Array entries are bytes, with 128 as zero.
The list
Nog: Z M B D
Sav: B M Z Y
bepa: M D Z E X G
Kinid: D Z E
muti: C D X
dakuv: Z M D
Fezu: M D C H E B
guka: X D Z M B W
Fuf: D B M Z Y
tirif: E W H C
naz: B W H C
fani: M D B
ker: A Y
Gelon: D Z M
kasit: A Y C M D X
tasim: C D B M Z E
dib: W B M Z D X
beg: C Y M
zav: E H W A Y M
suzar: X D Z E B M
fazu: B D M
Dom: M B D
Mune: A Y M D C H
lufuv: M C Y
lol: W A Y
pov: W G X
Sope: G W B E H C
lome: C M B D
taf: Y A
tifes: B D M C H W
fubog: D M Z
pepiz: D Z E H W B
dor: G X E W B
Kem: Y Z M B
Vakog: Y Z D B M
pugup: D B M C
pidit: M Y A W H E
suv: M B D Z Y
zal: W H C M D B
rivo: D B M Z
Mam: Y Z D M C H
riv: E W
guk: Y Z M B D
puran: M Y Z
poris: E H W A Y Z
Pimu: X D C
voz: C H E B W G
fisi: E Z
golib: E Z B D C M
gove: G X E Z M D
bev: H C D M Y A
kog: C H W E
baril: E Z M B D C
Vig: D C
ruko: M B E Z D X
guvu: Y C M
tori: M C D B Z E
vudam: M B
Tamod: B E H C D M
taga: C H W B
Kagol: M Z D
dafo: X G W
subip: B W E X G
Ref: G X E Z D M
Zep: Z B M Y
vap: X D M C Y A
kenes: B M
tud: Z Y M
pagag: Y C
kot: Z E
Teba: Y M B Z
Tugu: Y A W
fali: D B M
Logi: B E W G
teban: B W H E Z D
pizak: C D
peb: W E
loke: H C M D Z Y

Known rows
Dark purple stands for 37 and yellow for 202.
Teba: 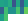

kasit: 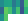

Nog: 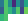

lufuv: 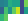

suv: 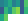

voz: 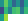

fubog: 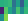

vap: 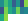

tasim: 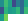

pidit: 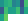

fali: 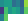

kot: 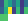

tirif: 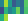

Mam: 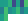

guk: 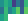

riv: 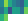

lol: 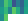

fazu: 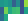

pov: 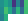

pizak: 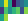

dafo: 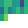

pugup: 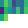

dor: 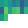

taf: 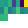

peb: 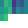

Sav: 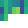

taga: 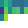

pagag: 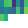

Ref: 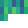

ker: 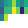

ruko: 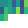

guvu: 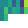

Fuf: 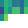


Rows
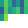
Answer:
poris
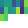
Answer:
Dom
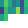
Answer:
naz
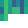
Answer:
gove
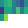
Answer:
Kinid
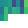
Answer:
Vakog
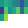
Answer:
pepiz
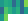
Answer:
Mune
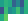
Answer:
guka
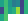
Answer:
teban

